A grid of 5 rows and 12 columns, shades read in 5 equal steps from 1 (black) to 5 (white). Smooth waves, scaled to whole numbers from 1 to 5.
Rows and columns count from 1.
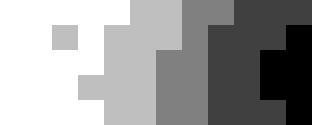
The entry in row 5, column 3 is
5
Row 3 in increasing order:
1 1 2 2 3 3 4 4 5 5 5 5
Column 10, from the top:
2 2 2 2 2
